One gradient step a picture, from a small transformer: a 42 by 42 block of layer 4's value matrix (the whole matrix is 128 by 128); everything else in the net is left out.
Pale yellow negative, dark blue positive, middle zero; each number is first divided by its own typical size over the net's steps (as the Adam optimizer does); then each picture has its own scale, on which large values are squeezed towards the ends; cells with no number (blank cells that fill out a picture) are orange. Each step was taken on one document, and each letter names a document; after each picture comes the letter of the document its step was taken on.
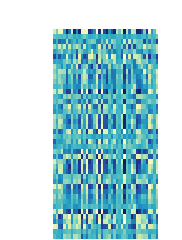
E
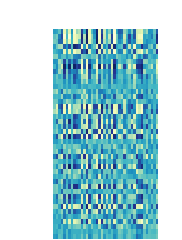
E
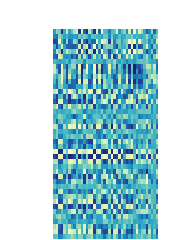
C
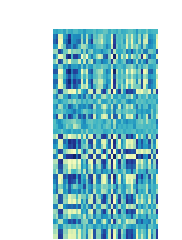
C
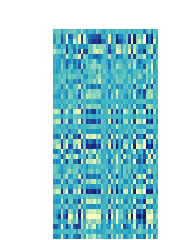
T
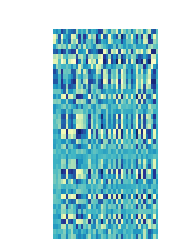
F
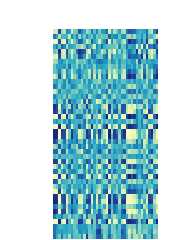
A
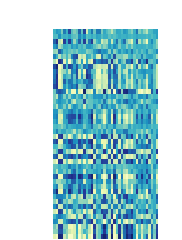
C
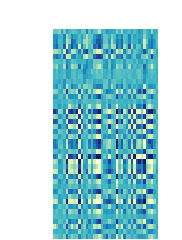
T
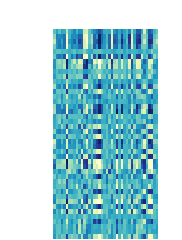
T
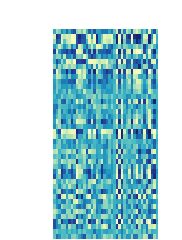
F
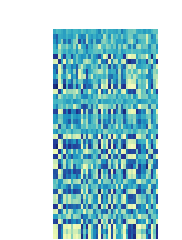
C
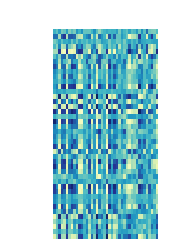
A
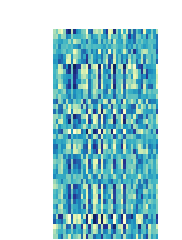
E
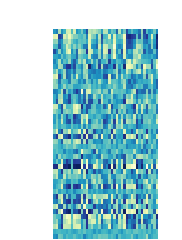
E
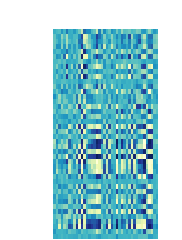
T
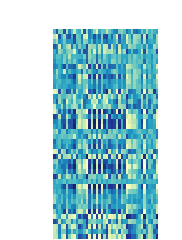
A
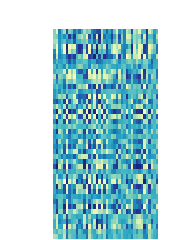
A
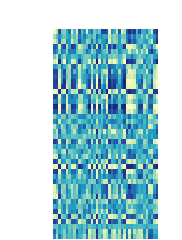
A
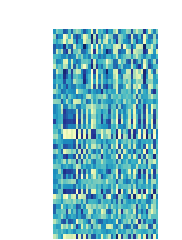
F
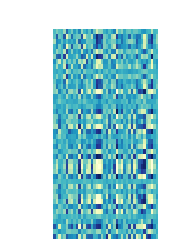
T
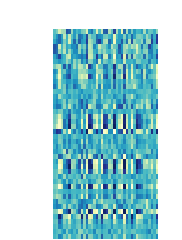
E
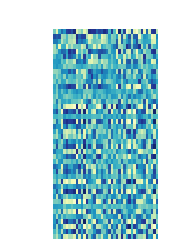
F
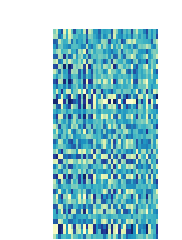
C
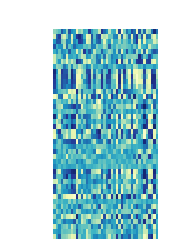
F
